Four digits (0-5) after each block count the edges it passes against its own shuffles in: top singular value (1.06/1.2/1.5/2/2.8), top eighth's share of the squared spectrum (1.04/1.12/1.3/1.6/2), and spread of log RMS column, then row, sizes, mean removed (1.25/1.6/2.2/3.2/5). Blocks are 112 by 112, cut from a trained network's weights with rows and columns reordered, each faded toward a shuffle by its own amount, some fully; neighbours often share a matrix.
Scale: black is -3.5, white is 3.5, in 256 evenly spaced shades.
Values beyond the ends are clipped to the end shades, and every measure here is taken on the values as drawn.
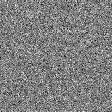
3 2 0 1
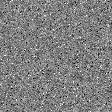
1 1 0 0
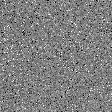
1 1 1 0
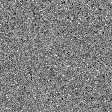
2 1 0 0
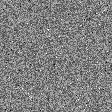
0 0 0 0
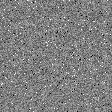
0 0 0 0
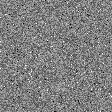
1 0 0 0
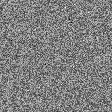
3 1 0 0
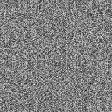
4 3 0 1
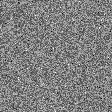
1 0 0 0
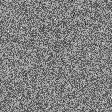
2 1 0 0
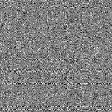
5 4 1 3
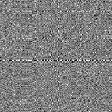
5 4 2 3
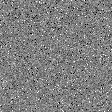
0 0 0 0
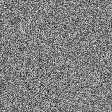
3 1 0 0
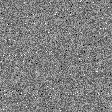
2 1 0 1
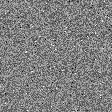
0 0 0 0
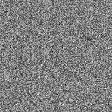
3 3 0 1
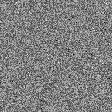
3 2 0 0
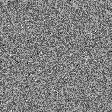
2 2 0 0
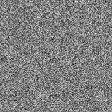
4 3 0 1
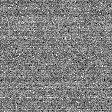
3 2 0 1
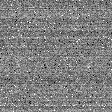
3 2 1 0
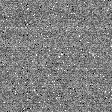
2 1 0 0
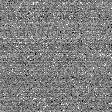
3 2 1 1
